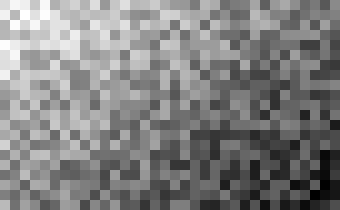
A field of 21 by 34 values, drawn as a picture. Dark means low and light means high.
Mirror symmetry: none. Ninth with the lowest average: bottom right. Slope: up to the top left. Histogram: bell-shaped. Ninth with the highest average: top left. Average level on the scale: 50%.
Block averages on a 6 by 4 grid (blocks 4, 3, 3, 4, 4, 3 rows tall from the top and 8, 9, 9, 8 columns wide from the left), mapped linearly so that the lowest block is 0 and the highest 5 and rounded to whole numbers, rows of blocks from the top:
5432 / 5432 / 4321 / 3321 / 3210 / 3210
